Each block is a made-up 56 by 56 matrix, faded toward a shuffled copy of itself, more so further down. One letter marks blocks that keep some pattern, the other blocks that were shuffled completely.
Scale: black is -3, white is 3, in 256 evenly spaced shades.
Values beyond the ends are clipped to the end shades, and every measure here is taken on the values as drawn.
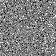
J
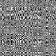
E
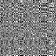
E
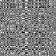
E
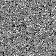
J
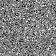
J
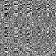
E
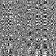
E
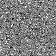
J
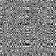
E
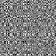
E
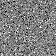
J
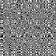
E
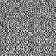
E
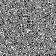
J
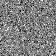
J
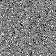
J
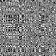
E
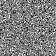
J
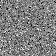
J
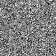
J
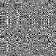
E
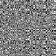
E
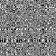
E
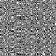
E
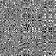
E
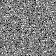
J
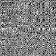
E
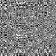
E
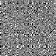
E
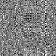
E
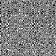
E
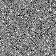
J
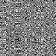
E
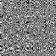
E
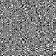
E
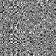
E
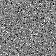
J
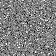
J
